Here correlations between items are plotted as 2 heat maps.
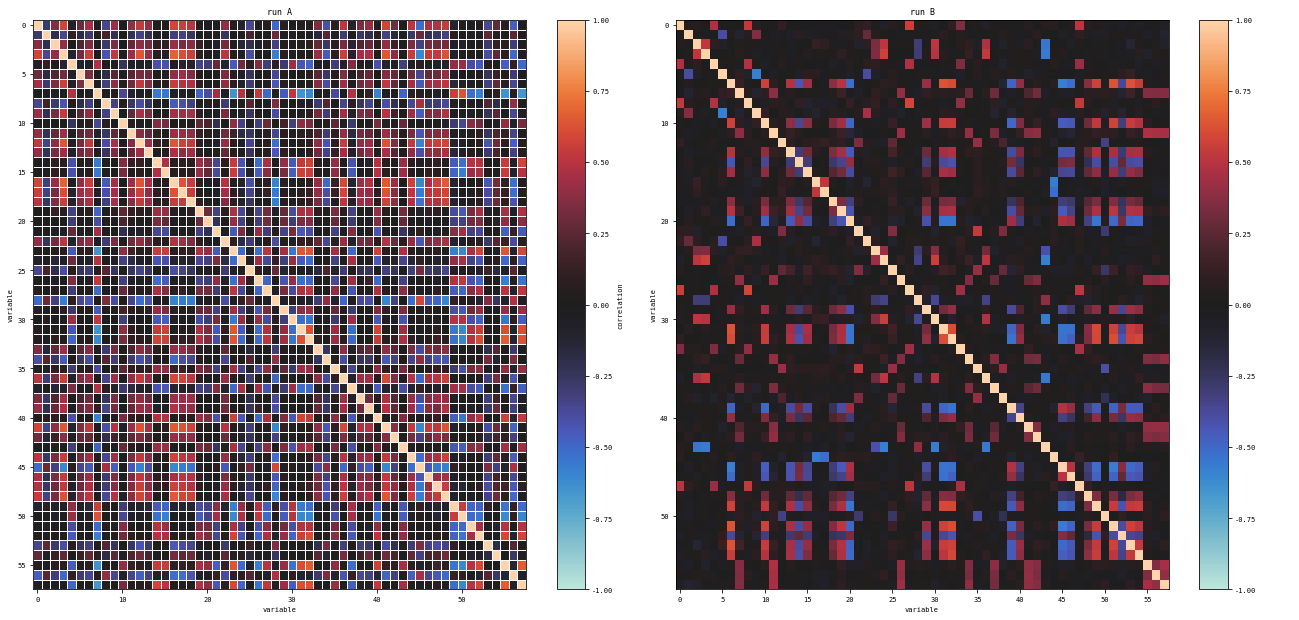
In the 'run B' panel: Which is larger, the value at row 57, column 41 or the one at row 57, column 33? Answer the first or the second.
the first
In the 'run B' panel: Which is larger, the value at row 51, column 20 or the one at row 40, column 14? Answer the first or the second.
the second
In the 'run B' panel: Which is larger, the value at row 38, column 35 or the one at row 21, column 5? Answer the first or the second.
the first
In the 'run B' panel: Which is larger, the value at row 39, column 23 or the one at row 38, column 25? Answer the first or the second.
the second
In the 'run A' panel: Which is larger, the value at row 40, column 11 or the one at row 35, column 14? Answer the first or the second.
the second
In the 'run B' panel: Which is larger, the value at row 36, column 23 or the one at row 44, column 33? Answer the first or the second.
the first
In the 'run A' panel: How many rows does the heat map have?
58
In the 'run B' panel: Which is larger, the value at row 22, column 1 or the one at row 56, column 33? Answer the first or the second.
the first
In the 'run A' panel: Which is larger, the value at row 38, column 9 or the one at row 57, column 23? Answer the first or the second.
the second
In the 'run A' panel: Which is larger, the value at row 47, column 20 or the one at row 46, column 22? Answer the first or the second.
the second
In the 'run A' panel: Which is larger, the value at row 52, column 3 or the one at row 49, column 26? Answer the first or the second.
the second
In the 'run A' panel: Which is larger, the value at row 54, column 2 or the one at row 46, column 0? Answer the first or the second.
the second
